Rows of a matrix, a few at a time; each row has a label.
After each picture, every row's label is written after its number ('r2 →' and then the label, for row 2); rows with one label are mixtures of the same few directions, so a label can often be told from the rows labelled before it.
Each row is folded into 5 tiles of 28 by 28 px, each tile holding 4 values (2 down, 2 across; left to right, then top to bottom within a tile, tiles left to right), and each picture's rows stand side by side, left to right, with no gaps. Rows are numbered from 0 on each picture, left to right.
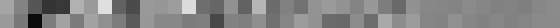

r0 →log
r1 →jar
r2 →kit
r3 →log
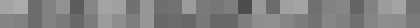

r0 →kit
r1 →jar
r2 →kit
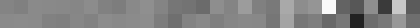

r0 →kit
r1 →log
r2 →jar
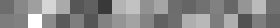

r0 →log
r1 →kit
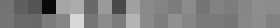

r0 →jar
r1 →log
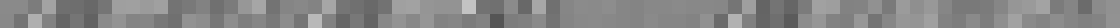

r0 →log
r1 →kit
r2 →log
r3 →jar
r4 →jar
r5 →log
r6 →log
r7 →log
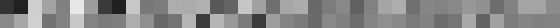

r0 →kit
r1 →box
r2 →kit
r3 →box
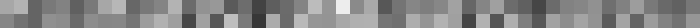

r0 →kit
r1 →box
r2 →log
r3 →box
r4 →box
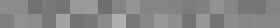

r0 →box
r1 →box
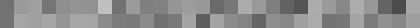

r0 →jar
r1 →box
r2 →kit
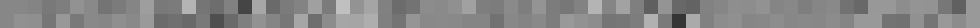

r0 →box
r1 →jar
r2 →log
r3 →jar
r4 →box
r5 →log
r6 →kit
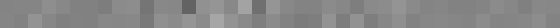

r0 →log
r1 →jar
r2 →box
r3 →box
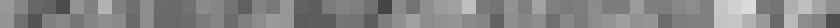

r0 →log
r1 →jar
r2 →jar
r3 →jar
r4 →kit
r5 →jar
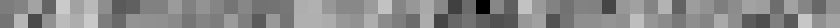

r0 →log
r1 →box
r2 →jar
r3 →log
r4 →jar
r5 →kit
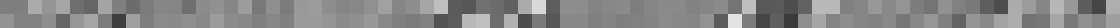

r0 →box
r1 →jar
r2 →jar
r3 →kit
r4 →kit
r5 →log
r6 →box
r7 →kit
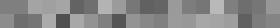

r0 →box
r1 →kit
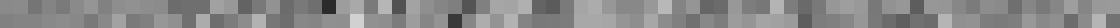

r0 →box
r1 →box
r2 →jar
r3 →log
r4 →jar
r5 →kit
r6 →kit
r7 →box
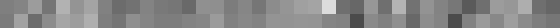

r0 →log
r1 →jar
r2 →jar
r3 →log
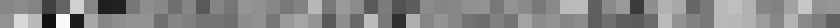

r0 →box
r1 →log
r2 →box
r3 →kit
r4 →kit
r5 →jar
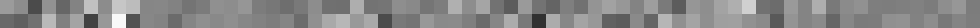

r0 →box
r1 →log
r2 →kit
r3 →box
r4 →kit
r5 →jar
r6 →kit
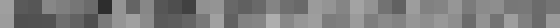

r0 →jar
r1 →jar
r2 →kit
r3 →box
